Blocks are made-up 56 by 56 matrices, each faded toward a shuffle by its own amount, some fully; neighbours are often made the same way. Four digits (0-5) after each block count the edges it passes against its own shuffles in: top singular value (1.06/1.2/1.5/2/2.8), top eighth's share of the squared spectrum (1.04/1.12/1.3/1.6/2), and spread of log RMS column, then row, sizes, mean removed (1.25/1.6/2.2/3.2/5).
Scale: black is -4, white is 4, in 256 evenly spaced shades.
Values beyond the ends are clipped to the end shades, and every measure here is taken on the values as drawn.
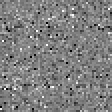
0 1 0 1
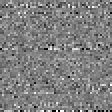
2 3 0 3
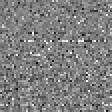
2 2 0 2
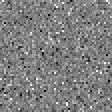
0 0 0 0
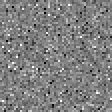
0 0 0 0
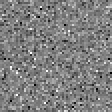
2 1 0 0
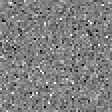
2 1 0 0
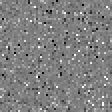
1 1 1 0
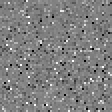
0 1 0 0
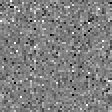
2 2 1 0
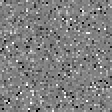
0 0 0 0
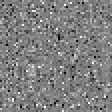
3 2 0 0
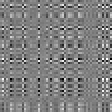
5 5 4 4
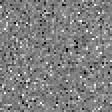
2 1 0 0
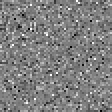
2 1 0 0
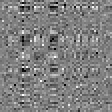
5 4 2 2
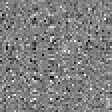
4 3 1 2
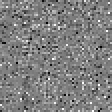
3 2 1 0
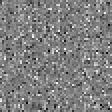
3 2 1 0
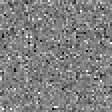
3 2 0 1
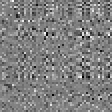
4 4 3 3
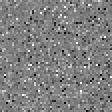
1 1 0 0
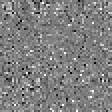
3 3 0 1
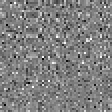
4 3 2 2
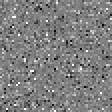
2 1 0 0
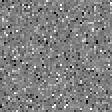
0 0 0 0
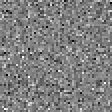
3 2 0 1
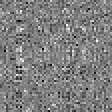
4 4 2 2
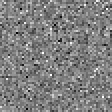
1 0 0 0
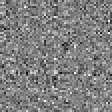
3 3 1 1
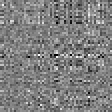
4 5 3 3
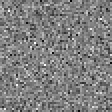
1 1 0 0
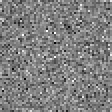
0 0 0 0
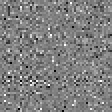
4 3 2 2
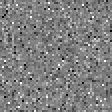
2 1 0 0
